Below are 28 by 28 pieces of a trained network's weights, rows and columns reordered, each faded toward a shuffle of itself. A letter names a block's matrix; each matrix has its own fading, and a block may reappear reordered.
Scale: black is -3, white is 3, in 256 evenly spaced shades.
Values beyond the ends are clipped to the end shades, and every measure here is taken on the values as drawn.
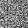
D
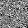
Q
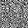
D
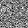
D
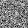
Q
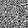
D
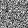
Q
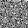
Q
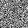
Q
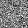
Q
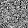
Q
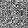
D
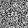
D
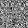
D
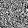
Q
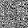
D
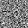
D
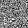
Q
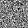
Q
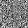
D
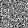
Q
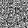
D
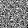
Q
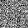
Q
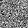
Q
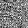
D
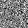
Q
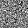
Q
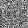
D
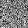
D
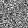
Q
